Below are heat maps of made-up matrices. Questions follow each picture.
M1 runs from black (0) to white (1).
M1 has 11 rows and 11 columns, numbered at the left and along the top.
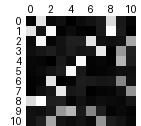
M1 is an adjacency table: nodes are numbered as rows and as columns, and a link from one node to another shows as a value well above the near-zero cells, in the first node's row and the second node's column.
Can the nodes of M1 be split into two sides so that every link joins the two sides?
no
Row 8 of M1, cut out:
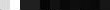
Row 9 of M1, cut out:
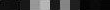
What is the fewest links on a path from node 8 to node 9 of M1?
4
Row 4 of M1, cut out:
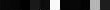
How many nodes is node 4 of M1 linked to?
2
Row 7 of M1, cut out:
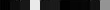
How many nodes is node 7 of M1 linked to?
2
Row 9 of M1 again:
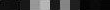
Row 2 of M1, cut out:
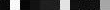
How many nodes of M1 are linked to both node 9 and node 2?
1
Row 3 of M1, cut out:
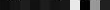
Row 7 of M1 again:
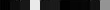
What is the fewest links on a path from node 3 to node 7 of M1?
1
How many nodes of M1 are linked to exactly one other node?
1
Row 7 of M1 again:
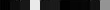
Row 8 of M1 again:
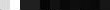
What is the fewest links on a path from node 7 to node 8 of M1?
4
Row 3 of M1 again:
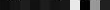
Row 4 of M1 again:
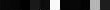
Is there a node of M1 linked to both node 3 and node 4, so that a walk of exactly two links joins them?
yes
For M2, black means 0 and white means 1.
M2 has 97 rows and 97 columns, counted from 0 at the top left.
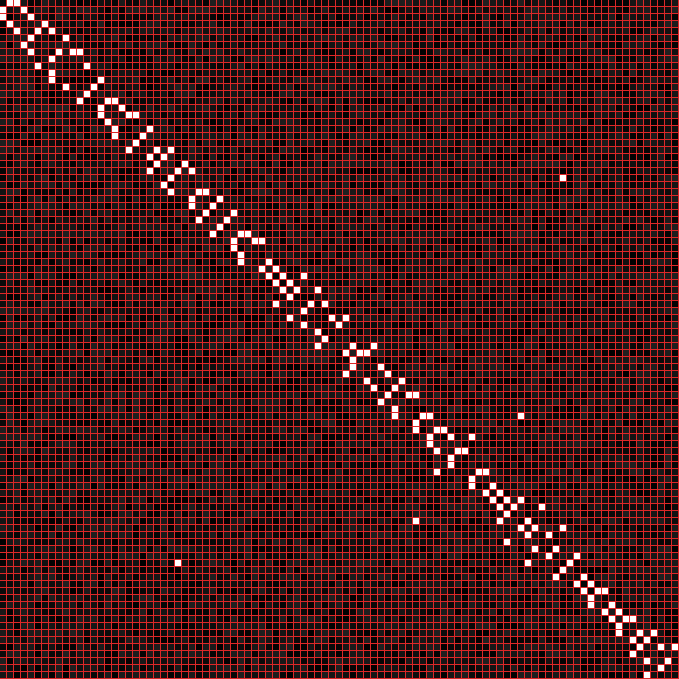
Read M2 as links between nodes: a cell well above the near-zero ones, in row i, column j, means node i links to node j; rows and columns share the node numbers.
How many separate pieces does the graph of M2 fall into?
1
